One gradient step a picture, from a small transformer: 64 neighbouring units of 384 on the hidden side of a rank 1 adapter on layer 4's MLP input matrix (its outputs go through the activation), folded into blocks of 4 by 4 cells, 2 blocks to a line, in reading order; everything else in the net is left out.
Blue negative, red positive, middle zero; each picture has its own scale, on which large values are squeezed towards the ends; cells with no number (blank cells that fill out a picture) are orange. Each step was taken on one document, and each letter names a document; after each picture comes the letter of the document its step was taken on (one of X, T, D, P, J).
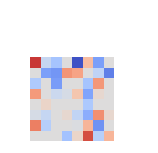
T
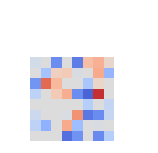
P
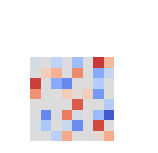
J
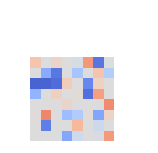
P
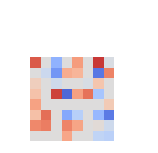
J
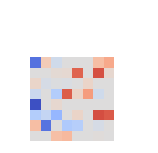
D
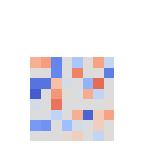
P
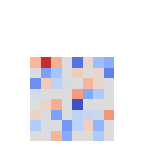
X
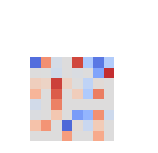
X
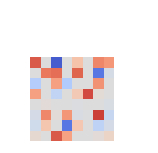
J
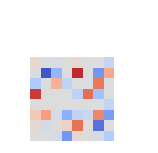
J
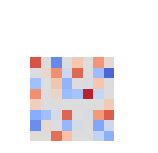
J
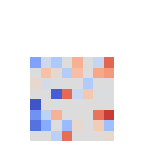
D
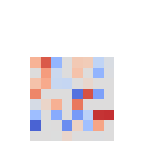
X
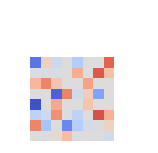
D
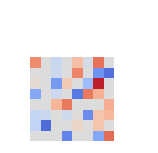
P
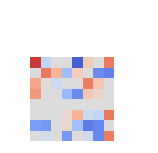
T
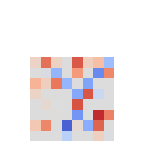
X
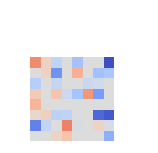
J
